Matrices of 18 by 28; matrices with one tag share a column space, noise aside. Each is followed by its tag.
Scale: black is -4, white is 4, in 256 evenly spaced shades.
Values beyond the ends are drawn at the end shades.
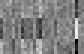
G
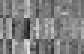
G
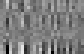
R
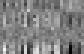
R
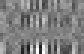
R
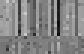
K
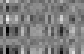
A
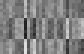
G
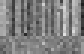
K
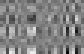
A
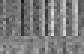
K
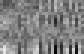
R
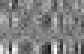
R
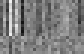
K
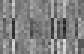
G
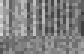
K
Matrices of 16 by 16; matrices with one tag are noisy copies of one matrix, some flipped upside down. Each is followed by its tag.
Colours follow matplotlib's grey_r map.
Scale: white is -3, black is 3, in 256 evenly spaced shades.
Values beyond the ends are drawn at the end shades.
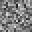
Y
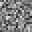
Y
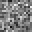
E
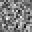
Y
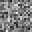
E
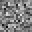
Y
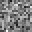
E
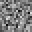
Y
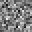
Y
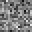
E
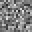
Y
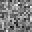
E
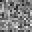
E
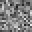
E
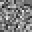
Y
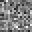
E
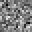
Y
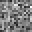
E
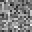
E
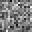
E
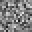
Y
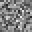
Y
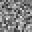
Y
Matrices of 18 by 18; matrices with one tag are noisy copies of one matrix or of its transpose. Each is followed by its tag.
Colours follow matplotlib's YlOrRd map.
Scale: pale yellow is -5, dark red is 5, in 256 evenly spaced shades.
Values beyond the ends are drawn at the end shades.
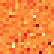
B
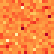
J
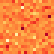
J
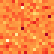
J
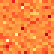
J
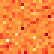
J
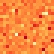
B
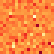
B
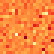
B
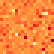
B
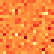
B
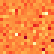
B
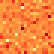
J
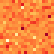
J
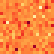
J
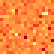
B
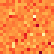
B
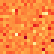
B
